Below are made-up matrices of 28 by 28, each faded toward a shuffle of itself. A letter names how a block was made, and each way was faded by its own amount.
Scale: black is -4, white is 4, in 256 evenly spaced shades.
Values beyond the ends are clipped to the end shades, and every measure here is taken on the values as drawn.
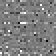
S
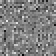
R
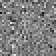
R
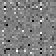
S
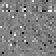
S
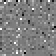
S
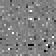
S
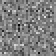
R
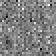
R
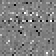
S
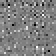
S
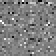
S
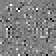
S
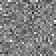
R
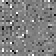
S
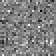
R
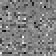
S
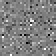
S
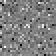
S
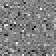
S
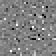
S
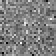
R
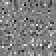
S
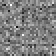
R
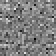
R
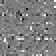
S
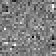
R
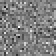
R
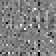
S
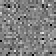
R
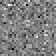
R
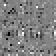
S
